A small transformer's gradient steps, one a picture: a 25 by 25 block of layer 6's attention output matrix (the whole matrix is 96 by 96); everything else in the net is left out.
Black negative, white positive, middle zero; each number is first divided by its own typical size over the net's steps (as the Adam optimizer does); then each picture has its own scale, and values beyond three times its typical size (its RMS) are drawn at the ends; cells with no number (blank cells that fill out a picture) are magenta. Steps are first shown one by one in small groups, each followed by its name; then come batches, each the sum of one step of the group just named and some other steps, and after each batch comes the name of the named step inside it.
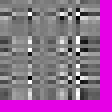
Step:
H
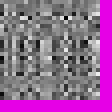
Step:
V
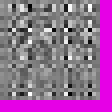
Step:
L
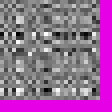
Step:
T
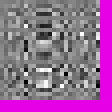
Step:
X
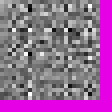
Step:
L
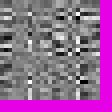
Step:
H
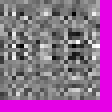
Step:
V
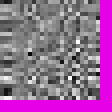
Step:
H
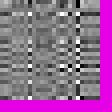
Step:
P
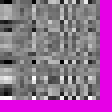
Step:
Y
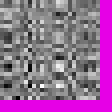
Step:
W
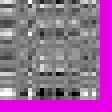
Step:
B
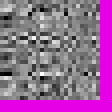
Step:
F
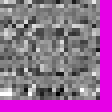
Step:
B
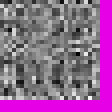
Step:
Y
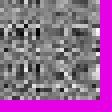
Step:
W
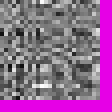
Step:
W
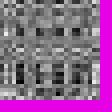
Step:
B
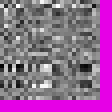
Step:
W
